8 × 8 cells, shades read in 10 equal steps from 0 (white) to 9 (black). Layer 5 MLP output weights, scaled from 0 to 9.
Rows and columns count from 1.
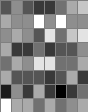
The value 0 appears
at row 2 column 4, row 2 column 6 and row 8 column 1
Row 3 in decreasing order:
6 5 4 4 3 2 1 1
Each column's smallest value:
0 3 3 0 1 0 2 1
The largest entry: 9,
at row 7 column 6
